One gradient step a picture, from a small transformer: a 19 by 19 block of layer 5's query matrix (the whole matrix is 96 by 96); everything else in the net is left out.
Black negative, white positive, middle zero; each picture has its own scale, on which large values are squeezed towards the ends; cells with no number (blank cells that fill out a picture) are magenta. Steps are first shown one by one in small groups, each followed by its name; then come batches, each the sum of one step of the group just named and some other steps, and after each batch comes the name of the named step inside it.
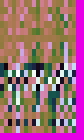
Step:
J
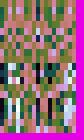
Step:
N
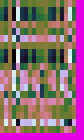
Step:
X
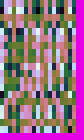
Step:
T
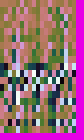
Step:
J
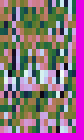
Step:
X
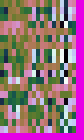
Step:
N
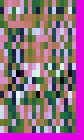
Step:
T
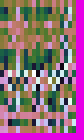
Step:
J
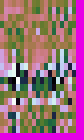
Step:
T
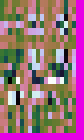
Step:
T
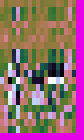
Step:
X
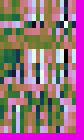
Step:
N
